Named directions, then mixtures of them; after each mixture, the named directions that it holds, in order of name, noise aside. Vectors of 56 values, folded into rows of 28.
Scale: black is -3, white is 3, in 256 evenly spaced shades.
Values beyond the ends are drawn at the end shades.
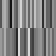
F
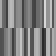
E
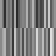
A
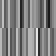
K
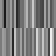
A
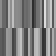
E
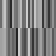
F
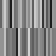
F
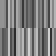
A, E, K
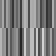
A, E, K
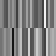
A, E, F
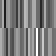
A, K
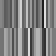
A, E, F
